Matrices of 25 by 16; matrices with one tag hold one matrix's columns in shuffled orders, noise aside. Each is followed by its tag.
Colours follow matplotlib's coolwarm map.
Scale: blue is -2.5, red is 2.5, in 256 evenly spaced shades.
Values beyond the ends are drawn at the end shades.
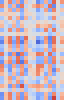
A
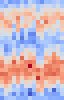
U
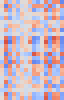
A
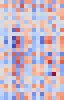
A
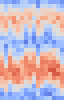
U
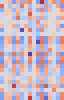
A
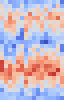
U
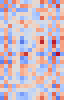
A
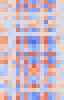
A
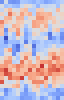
U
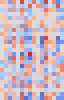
A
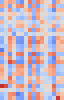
A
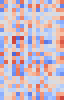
A
